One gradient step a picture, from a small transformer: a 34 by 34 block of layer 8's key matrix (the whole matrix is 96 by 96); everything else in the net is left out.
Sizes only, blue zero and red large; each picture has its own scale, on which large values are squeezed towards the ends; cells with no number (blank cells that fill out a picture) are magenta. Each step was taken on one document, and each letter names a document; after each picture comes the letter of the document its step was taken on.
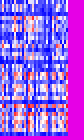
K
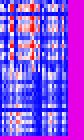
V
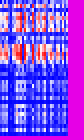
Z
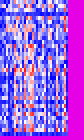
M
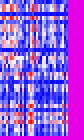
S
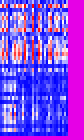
Z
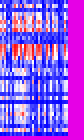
Z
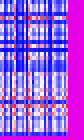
K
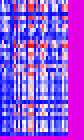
K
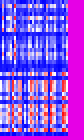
Z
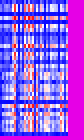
K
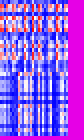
M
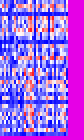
M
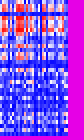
M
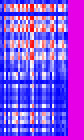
V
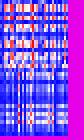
S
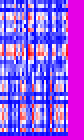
Z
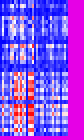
K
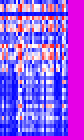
M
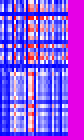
K
